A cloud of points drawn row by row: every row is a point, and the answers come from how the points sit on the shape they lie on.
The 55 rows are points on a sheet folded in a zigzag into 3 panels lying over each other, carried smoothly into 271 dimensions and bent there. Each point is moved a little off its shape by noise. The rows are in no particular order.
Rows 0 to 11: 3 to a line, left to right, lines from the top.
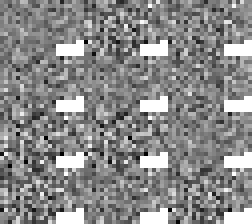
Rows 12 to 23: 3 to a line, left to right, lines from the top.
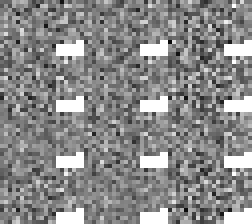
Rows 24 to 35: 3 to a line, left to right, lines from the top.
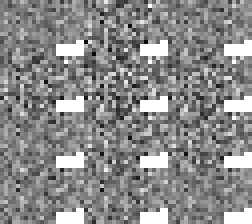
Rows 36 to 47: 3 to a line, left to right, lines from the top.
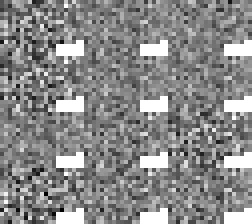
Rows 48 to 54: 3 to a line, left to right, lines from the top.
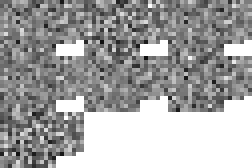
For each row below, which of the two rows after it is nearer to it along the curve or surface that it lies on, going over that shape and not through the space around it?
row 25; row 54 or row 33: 33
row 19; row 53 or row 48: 53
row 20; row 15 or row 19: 15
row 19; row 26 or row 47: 26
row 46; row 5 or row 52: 52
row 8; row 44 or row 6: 44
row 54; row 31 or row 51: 31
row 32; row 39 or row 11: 39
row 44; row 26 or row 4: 4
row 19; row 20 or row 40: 40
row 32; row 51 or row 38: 38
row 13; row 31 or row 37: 37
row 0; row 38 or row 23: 38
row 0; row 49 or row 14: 49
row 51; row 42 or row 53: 42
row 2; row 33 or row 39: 33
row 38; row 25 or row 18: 18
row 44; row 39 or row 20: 39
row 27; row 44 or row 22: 44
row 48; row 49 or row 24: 49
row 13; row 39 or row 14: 39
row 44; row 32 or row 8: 32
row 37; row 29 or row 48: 29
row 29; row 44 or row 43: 43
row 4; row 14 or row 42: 42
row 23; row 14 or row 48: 48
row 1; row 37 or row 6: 6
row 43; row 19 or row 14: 19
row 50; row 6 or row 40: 40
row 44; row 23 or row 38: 23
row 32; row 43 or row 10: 10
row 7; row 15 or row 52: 52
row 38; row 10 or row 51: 10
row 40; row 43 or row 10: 43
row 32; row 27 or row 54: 54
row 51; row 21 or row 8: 21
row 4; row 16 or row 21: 21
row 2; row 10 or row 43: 43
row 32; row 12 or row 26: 12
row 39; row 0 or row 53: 0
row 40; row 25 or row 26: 26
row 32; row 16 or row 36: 36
